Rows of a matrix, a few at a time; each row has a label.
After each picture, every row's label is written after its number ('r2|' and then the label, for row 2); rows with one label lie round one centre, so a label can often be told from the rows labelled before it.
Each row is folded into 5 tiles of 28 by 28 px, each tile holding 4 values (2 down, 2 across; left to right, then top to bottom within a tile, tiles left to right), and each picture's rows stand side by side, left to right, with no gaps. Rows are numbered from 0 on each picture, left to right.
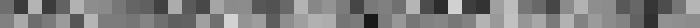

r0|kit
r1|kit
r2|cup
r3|kit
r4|cup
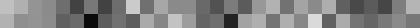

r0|cup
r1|cup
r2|cup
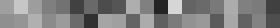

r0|cup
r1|kit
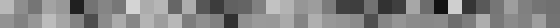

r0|cup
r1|cup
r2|cup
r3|kit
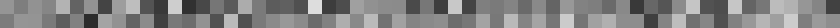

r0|cup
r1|kit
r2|kit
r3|kit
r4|cup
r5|kit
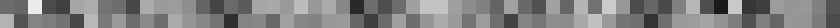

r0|kit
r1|cup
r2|cup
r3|cup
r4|cup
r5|kit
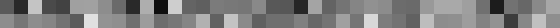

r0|kit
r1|kit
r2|kit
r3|cup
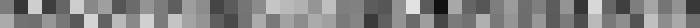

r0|kit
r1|cup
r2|cup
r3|kit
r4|kit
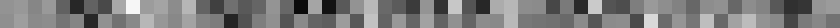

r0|cup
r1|cup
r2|kit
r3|kit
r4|kit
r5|cup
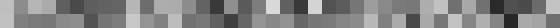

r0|cup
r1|cup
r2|kit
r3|cup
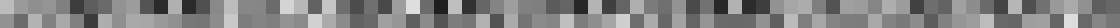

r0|cup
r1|kit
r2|cup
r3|kit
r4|kit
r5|kit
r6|cup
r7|kit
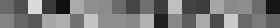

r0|kit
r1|kit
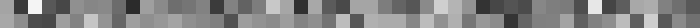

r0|kit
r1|cup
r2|kit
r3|cup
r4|kit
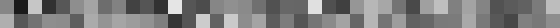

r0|kit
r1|kit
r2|kit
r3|cup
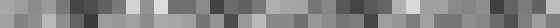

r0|cup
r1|cup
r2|cup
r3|cup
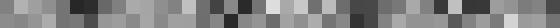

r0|cup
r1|cup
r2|cup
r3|kit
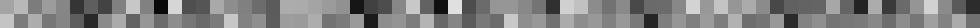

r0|cup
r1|kit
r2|cup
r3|kit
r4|cup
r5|cup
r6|kit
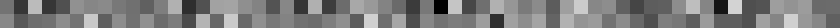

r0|kit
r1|kit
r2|kit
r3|kit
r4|cup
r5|kit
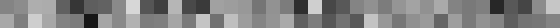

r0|cup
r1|kit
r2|kit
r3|cup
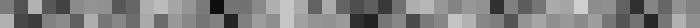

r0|kit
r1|cup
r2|cup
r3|cup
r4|cup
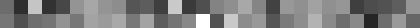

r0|kit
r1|kit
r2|cup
